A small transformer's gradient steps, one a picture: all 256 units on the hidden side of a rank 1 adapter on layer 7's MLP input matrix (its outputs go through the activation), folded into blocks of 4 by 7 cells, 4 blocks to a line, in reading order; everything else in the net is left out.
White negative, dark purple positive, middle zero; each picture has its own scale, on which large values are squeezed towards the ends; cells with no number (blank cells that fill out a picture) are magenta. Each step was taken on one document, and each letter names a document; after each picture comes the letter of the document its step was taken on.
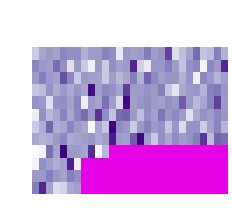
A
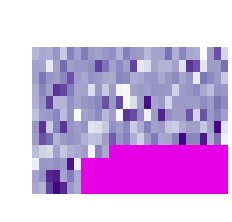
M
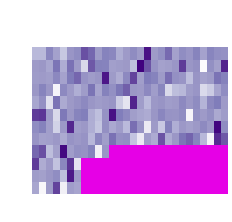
A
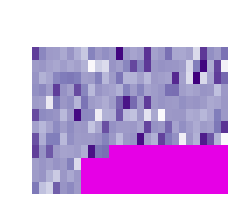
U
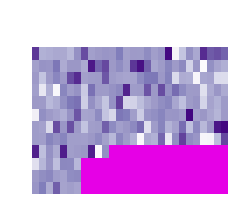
A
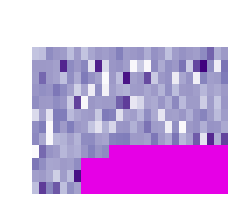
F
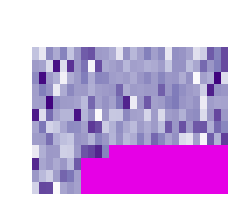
M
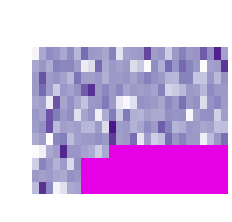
A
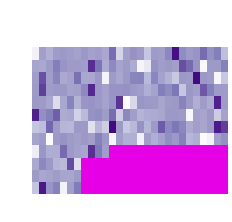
A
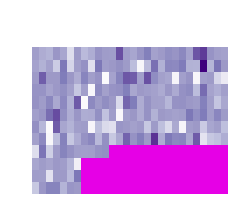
F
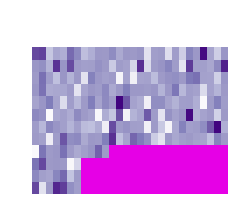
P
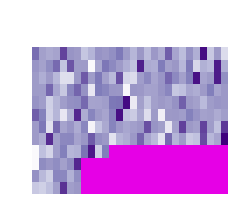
M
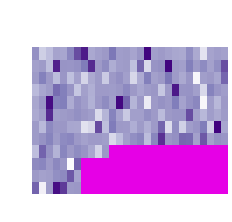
P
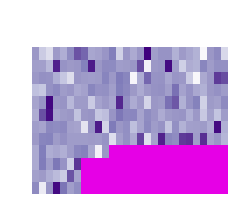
P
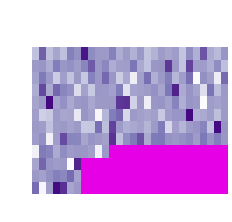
P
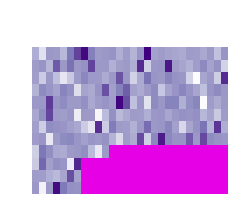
P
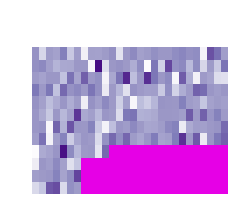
F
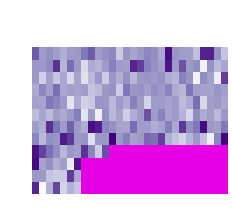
M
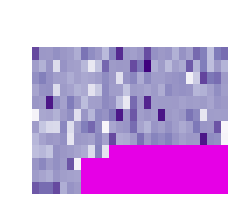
U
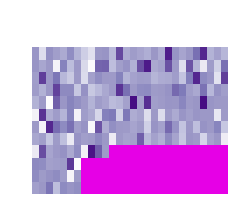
M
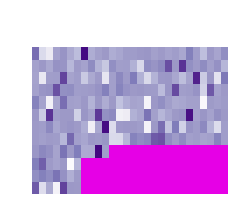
P
